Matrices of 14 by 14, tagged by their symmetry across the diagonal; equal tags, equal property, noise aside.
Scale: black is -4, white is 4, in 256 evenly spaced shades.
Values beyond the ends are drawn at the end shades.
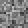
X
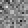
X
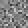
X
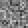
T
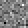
T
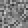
T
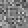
T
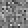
T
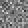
X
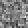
T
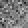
X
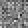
T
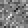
T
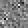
T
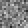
X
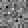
X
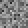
X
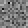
X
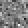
T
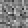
T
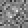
X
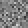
T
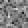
X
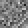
X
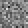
T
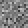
X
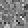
T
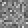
X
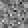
T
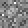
X
